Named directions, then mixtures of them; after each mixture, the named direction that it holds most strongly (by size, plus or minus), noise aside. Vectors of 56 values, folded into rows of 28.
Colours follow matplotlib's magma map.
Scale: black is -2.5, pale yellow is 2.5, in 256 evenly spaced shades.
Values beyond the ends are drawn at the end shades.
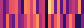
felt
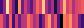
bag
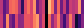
felt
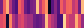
felt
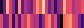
bag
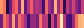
bag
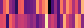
felt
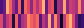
bag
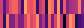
felt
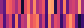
felt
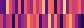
bag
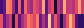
bag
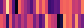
bag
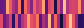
bag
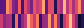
bag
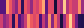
bag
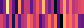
bag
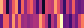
bag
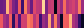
bag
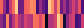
felt
